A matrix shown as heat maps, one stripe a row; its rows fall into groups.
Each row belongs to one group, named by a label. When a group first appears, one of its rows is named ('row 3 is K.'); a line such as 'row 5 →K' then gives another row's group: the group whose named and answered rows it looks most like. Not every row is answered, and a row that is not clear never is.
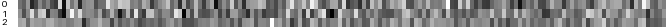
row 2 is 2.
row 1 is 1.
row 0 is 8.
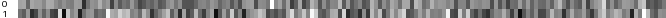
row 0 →2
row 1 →8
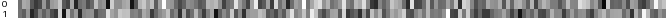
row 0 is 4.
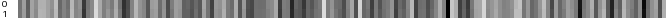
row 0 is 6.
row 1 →6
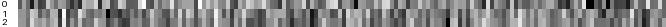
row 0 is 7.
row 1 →6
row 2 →6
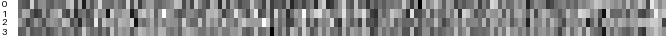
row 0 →1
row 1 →4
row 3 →4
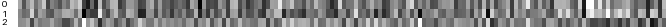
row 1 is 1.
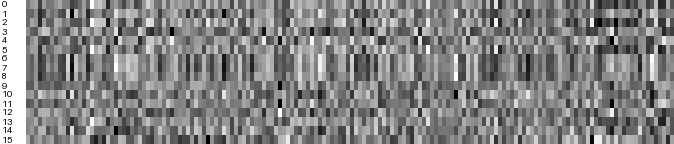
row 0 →7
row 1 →8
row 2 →7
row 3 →2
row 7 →8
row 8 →8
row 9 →4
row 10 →6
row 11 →4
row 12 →2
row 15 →1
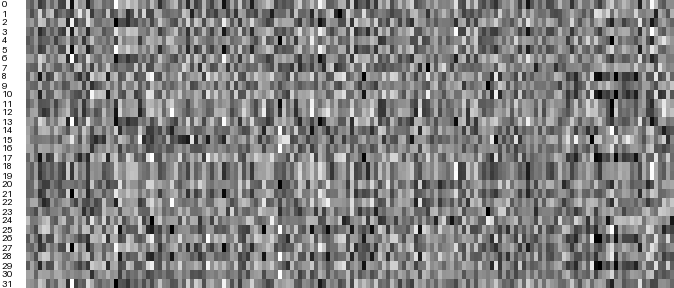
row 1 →1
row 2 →6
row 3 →8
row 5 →8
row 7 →1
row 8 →7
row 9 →1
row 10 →7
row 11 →4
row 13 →6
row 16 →2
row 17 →7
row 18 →8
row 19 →8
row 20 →4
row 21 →8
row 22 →4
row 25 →2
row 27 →8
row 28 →2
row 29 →7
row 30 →2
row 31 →6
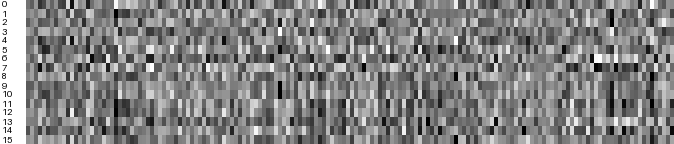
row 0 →8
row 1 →6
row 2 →4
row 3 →2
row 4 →8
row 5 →4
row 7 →7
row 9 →4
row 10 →4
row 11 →6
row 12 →6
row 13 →1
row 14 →6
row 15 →6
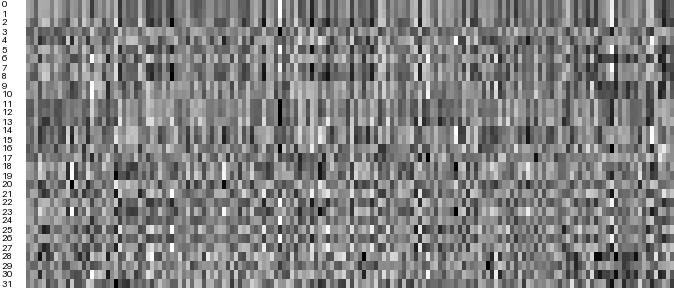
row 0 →2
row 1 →2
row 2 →2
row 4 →8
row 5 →2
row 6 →7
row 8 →2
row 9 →7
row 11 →4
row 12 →4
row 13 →4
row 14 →8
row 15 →8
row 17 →1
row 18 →6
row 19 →6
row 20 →8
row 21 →4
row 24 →2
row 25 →4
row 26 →2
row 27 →4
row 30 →7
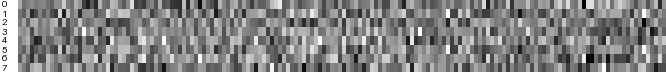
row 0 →1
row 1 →8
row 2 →6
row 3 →7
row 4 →4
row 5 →8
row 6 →7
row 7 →2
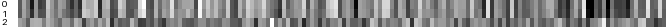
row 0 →7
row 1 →7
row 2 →2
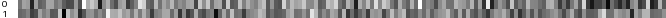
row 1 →8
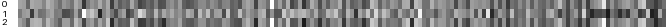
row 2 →2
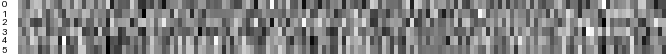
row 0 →2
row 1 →1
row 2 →4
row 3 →1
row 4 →6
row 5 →6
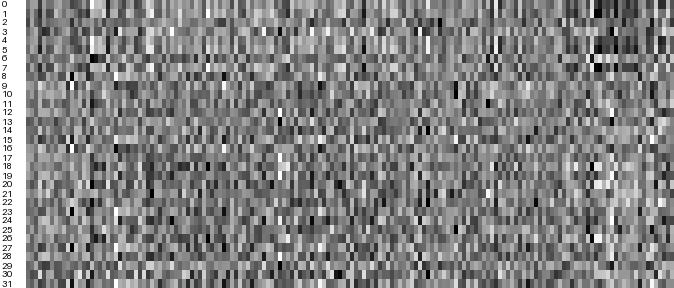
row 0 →7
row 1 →7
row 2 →6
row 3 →4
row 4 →7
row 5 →7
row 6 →1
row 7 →7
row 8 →8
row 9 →6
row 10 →6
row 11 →1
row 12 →2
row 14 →1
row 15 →8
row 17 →2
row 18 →1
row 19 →2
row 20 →1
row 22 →1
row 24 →2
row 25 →6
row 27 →8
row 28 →2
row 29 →4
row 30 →1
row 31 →8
